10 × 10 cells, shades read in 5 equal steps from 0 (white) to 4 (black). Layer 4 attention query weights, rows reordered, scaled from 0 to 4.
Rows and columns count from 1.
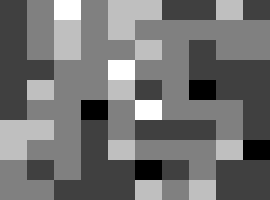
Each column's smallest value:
1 1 0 2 0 0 2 1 1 2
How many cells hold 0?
3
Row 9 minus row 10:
0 1 -1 0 0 3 1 1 0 0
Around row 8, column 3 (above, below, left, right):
2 2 2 3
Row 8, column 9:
1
